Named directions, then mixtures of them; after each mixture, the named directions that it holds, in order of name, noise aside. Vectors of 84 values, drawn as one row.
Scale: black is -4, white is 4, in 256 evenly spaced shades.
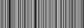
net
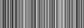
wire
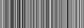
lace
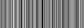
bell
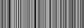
lace, net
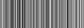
lace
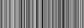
bell, wire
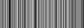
net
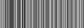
lace, net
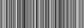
lace, wire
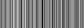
bell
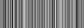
bell, wire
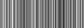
wire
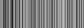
lace, wire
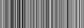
lace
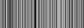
net, wire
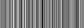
bell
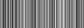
wire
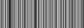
net
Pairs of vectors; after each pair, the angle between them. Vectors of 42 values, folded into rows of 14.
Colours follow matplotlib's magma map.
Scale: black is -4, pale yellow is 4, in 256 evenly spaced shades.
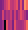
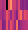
orthogonal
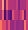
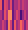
partly opposed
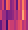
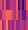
nearly opposite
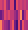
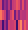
orthogonal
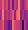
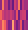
partly aligned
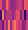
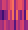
orthogonal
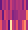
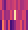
partly opposed
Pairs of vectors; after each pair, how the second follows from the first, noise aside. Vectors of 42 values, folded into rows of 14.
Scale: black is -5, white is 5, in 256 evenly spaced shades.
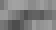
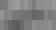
shrunk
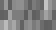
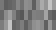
reversed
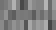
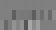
partly zeroed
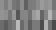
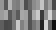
scaled up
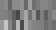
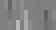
partly zeroed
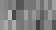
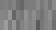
shrunk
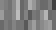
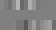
partly zeroed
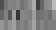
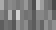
negated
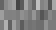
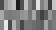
scaled up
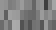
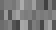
sign-scrambled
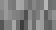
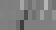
partly zeroed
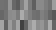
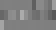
partly zeroed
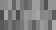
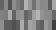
shuffled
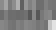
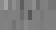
partly zeroed
